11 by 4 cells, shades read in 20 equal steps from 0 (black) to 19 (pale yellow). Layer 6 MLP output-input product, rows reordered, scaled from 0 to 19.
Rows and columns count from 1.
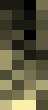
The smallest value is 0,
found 2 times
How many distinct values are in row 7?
4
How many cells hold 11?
1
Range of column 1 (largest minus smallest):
13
